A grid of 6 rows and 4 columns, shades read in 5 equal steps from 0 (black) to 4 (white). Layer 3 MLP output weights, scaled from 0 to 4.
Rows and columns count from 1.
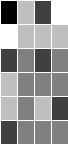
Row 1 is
0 3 1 4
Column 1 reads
0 4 1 3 3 1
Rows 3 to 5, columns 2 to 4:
2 1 2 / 2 2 2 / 2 3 1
